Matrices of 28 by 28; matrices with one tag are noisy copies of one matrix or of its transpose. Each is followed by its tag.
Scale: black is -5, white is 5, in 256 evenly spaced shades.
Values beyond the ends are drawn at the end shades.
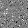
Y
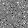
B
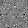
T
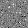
Y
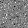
T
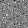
T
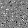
Y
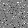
B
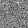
B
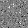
Y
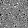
T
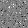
Y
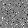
B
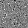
T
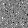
B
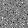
B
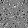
T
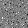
B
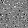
T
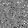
B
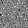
T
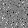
B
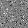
Y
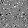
T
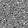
B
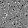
T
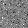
B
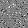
Y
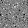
T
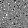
T
